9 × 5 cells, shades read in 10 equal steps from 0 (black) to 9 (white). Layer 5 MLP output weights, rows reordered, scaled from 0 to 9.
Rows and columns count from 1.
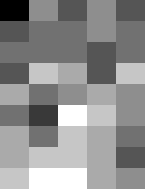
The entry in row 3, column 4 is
3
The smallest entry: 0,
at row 1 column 1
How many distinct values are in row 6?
5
